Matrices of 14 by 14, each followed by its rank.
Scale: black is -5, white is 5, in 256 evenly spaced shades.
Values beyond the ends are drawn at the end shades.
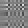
one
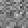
three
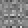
three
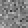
full rank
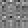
two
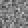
full rank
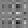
one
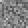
full rank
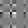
one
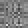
two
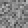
full rank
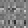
two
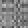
two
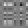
one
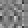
two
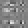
two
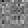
three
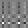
one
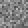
full rank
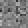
three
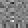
three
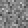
full rank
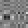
two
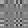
one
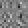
three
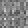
three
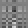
one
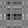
one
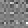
two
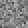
full rank
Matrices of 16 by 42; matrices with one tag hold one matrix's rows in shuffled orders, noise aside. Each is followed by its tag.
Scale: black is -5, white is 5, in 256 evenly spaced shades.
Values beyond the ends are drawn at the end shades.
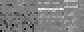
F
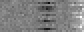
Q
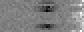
Q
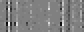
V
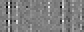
V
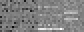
F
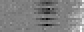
Q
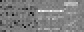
F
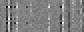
V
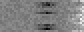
Q
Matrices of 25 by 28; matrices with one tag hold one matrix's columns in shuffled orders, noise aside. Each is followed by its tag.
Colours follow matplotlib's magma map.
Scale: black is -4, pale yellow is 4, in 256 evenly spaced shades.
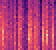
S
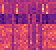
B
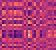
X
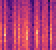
S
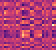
X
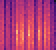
S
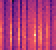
S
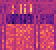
B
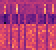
B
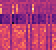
B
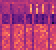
B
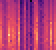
S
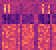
B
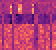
B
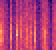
S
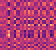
X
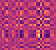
X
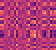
X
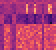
B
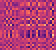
X
